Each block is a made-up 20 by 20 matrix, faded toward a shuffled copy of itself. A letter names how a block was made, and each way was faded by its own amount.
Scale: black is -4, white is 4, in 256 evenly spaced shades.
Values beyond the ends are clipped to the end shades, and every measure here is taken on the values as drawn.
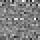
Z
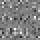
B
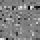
B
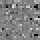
B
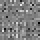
B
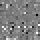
B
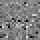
B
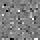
B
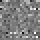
Z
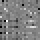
B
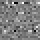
Z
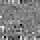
B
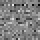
Z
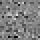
B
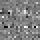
Z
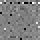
B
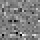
B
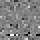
B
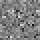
Z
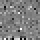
B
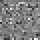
Z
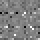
B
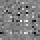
B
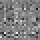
B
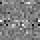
Z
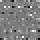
B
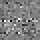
Z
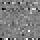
Z
